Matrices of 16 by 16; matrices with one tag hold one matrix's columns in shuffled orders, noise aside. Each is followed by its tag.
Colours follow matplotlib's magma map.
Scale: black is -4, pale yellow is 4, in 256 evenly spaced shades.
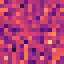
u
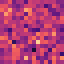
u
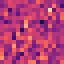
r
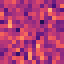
r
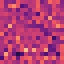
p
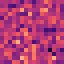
u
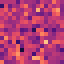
u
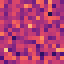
p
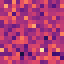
p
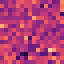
p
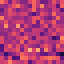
p
